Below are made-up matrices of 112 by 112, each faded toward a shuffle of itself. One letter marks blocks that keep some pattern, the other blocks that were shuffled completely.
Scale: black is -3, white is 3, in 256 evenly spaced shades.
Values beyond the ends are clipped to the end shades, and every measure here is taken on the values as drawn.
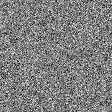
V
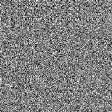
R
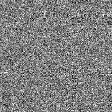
R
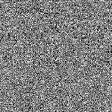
R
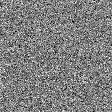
V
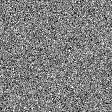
V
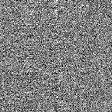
R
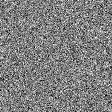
V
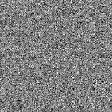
R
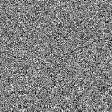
R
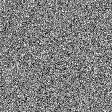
V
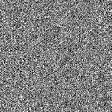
R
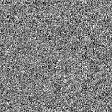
R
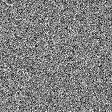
V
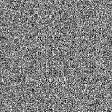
R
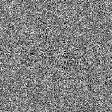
R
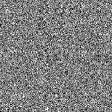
R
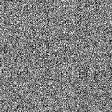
R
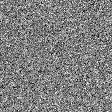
V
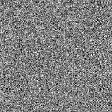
R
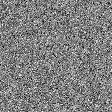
V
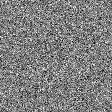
V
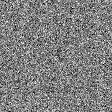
V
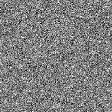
R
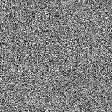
R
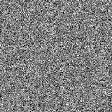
R
